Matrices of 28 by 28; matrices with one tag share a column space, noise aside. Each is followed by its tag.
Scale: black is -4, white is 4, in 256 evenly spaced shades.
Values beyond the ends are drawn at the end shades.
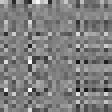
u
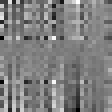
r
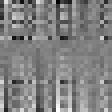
r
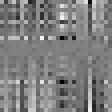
r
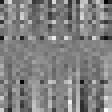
r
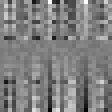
r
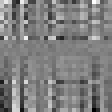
r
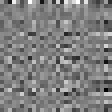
u
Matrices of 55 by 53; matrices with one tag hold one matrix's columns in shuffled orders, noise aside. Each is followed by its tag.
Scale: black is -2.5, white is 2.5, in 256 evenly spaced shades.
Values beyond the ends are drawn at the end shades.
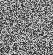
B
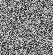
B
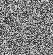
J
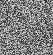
J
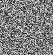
J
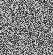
J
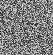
J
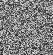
B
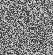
J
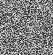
J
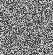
J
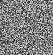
J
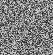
J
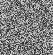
B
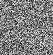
B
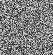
B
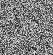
B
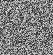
J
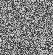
B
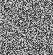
B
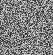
J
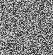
B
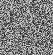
J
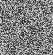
J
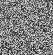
B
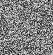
B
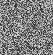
B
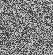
J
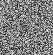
B
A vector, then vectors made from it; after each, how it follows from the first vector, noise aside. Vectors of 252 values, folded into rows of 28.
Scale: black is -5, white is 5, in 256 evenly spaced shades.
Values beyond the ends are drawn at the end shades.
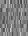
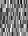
scaled up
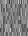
sign-scrambled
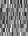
scaled up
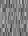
negated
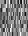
scaled up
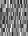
scaled up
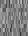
negated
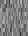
negated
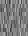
sign-scrambled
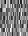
scaled up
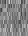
sign-scrambled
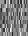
scaled up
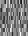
scaled up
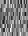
scaled up
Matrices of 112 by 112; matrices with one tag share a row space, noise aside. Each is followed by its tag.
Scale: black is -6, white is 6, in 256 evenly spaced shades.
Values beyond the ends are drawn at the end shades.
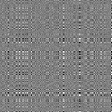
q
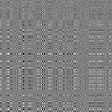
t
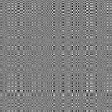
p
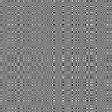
p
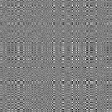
p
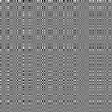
t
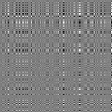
q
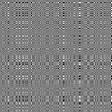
q
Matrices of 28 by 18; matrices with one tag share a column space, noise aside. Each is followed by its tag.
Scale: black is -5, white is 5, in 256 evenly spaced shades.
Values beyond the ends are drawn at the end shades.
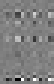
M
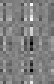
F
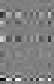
M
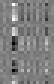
F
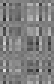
F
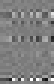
M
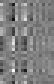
F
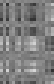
F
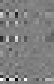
M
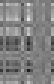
F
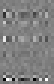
M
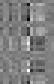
F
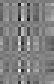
F
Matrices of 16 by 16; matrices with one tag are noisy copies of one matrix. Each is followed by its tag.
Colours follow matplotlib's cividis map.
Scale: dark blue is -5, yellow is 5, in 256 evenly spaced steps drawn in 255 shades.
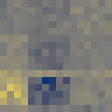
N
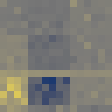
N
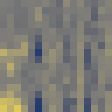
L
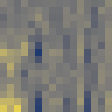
L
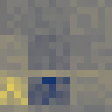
N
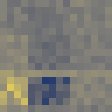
N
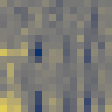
L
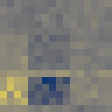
N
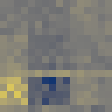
N
